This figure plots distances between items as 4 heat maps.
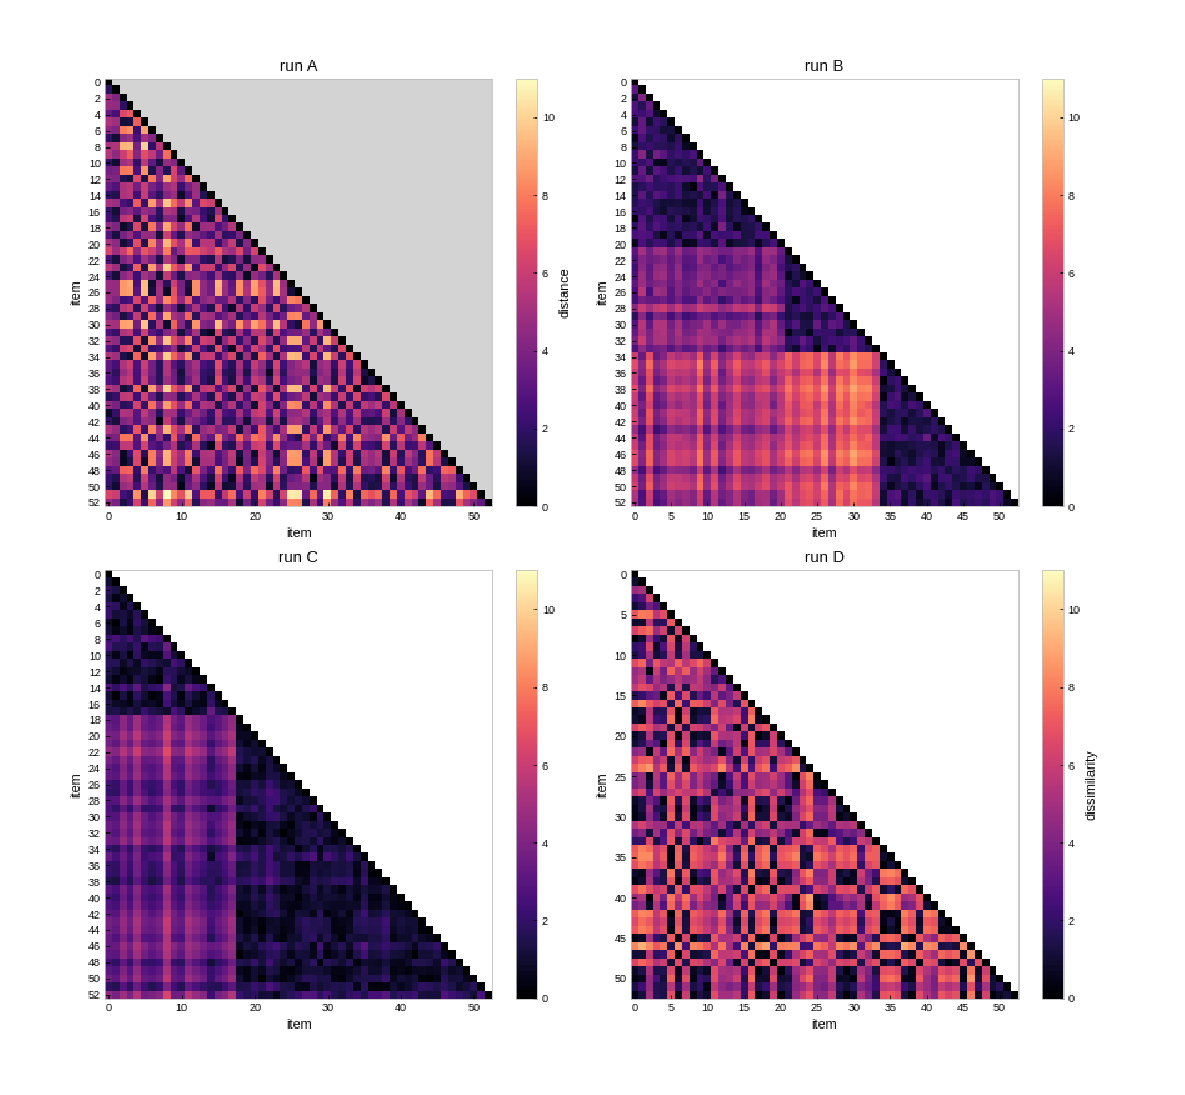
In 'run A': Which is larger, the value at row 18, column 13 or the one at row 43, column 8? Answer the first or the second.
the second
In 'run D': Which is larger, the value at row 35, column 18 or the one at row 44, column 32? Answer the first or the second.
the first
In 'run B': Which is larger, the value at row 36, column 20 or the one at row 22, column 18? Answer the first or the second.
the first
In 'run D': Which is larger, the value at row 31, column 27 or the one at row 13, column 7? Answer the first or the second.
the second
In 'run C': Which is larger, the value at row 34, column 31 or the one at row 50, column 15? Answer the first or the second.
the second
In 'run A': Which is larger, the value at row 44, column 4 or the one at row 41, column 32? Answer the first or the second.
the second
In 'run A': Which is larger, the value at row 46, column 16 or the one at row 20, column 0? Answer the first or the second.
the second
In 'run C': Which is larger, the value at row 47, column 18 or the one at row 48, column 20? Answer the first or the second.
the second
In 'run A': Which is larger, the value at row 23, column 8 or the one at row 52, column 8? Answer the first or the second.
the first
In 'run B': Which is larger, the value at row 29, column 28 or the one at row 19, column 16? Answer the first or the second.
the first
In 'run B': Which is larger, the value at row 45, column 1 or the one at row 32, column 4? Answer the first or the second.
the second
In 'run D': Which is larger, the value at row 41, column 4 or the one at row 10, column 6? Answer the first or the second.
the first
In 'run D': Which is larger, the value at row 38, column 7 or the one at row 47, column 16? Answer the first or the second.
the second
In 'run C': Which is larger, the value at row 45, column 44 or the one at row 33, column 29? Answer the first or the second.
the second
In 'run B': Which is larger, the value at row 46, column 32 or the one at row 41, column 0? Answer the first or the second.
the first
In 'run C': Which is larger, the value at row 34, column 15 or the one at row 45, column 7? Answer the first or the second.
the second
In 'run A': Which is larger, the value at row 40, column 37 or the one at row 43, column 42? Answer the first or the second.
the first
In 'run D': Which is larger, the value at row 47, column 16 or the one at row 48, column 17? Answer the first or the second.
the first
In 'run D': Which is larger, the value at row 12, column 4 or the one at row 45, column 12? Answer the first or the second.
the second
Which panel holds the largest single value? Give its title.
run A
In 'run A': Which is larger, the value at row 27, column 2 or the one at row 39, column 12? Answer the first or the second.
the second
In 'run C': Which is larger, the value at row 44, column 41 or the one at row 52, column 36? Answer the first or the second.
the second
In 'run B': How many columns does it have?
53
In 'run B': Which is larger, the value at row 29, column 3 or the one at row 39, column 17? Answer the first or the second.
the second
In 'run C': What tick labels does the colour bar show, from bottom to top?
0, 2, 4, 6, 8, 10
